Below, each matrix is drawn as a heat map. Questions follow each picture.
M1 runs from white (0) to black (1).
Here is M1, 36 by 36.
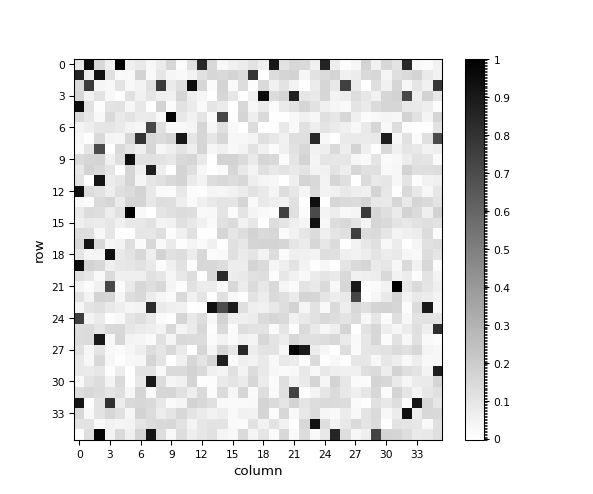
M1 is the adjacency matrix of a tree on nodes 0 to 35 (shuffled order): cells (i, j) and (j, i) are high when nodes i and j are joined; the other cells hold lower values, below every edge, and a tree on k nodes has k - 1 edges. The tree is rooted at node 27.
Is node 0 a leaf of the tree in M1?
no
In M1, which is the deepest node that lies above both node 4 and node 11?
0
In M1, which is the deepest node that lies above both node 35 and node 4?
0
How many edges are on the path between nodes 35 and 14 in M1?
3
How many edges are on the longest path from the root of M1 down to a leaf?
12
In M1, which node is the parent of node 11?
2
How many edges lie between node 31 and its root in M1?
2
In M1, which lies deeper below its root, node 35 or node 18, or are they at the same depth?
node 35
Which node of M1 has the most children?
0
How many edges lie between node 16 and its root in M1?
1
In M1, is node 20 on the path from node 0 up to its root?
no
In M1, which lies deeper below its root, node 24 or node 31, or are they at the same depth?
node 24
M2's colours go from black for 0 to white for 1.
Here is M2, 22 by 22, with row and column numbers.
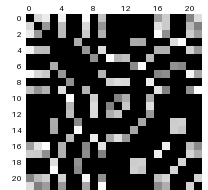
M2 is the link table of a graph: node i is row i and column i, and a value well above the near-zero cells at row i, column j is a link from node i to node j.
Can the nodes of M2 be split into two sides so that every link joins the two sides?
no
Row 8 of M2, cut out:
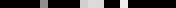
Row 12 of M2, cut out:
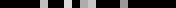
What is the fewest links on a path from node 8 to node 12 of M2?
1
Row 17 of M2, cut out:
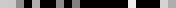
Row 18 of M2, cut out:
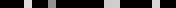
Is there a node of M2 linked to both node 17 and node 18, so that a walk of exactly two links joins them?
no
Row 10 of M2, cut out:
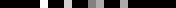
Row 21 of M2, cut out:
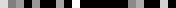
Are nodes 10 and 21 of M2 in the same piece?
no
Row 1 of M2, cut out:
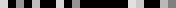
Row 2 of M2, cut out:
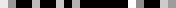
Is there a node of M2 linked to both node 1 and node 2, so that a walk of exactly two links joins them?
yes
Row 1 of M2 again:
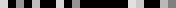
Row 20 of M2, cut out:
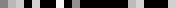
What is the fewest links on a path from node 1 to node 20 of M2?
1
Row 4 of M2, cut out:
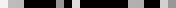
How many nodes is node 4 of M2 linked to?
9
